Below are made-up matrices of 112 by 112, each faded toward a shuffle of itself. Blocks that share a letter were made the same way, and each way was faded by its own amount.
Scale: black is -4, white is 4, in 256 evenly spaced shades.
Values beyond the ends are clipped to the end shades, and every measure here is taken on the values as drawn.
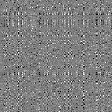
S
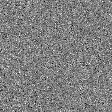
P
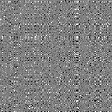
S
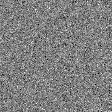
P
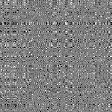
S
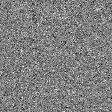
P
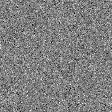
P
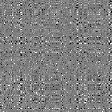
S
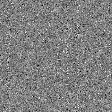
P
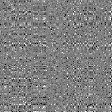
S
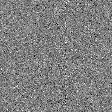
P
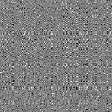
S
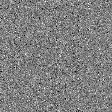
P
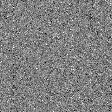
P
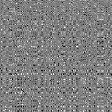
S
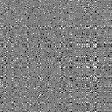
S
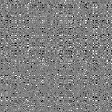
S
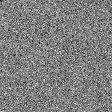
P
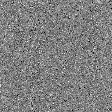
P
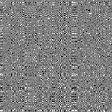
S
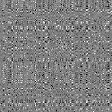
S
